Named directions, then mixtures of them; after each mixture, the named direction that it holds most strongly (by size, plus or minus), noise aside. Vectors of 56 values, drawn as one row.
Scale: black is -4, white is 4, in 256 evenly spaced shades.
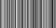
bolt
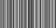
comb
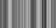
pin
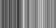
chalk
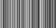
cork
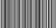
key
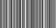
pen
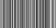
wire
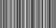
pen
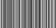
key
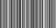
pen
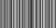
comb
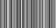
pen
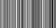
bolt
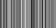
pen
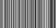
wire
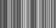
pin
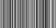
wire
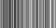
wire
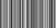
pen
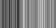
chalk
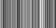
cork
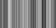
pin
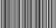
key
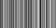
cork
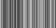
chalk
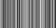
cork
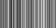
pen
